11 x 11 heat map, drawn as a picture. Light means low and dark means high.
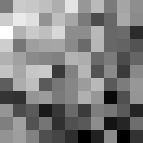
Average level on the scale: 50%. Roughest part: bottom right. Slope: up to the bottom right. Ninth with the lowest average: top left.
